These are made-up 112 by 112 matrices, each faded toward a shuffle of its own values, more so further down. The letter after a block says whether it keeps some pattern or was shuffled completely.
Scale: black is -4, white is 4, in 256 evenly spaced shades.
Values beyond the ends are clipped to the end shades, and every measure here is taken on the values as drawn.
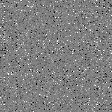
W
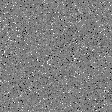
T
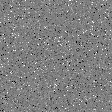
T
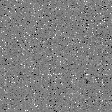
W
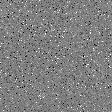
T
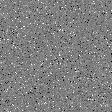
T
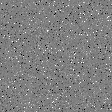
T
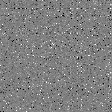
W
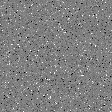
T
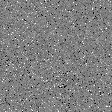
T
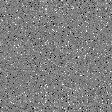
W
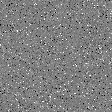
T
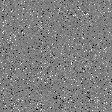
W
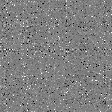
W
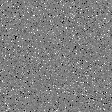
T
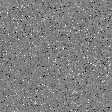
T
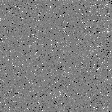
W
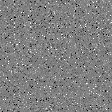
W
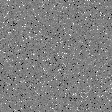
T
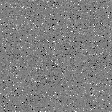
W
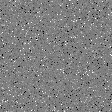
T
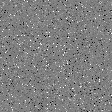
T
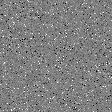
T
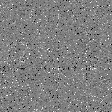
W
